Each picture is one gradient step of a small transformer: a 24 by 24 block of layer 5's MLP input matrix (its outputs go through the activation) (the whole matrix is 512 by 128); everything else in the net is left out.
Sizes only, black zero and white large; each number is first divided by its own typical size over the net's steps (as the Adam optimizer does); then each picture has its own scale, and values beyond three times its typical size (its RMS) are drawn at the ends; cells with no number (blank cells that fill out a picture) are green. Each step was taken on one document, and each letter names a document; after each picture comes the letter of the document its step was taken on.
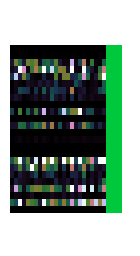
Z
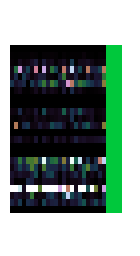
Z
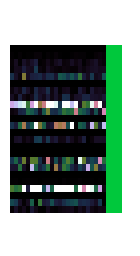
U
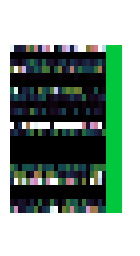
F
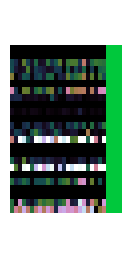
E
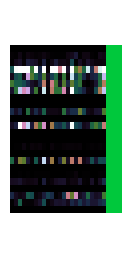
Z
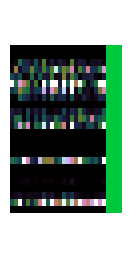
Z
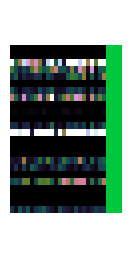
E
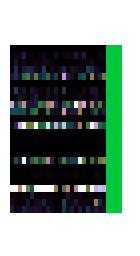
U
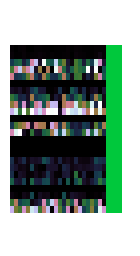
F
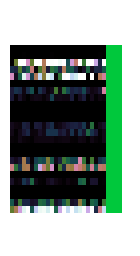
E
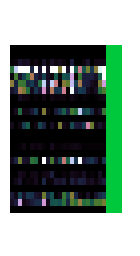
Z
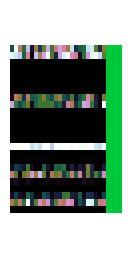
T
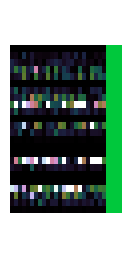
U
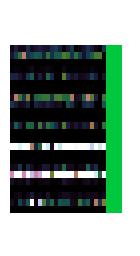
T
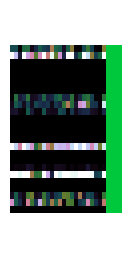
T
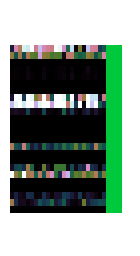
T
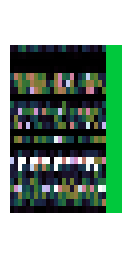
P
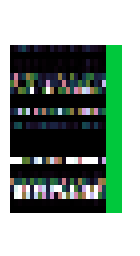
P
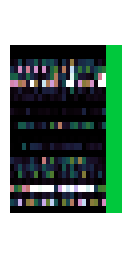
Z
